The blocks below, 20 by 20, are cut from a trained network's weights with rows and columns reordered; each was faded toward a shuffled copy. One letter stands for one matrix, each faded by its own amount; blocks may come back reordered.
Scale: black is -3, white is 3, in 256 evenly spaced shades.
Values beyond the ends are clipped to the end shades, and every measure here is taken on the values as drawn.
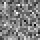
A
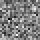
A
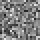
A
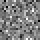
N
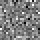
N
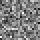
A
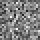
A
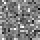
N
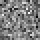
A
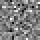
N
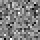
N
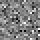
N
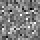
N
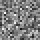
A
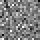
N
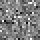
N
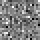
N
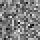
A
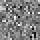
N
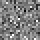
N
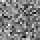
A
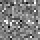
N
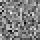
A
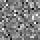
N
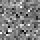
N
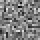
A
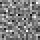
N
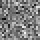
A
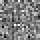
A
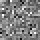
N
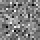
N
